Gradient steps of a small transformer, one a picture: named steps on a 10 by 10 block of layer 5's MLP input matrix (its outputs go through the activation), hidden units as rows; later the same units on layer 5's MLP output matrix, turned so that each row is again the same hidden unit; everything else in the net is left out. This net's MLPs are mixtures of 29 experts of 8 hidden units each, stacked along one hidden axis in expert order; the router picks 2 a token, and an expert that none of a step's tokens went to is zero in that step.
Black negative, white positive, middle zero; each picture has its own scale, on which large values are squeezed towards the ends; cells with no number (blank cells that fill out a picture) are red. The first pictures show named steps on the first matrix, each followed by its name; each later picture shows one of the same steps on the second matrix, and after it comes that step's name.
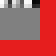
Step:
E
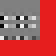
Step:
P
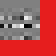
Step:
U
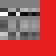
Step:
U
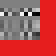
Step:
U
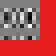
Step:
P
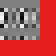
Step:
P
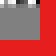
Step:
E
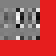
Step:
P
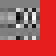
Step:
P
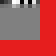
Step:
E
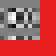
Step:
P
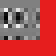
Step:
P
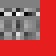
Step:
U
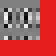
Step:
P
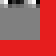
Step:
E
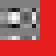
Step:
P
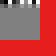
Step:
E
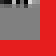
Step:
E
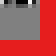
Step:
E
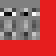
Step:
U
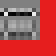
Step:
U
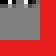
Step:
E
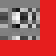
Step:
P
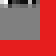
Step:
E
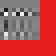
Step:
U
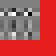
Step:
U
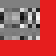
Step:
P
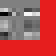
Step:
U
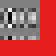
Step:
P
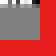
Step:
E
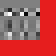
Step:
U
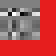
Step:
U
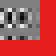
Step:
P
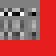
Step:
U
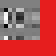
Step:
P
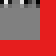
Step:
E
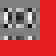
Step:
P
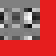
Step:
P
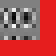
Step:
P
